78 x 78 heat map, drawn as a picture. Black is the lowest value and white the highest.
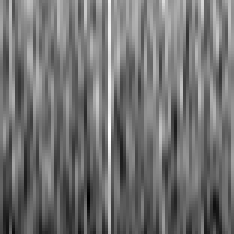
Mirror symmetry: none. Odd lines: column 37. Slope: up to the top. Grain: streaks running down.
